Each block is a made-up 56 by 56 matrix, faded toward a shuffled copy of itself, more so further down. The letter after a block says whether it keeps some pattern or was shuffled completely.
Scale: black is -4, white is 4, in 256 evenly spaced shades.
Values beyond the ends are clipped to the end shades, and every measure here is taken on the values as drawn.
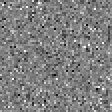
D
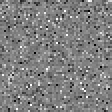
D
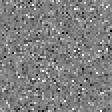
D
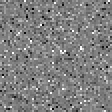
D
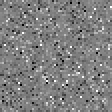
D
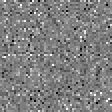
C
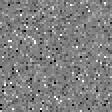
D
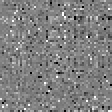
C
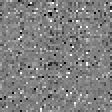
C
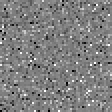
D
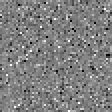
D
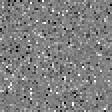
D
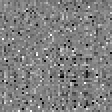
C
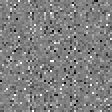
C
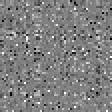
C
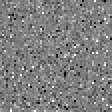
D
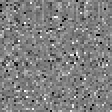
C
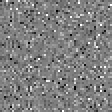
C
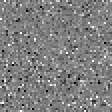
D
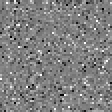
C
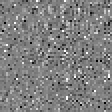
C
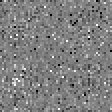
C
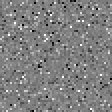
D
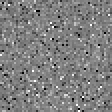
D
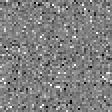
C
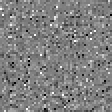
C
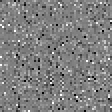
C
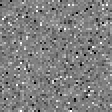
D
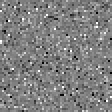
D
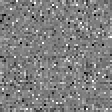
C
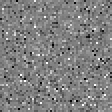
D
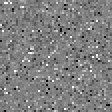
D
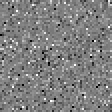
D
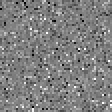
D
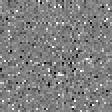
C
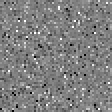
D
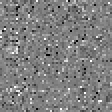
C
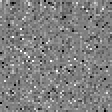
C
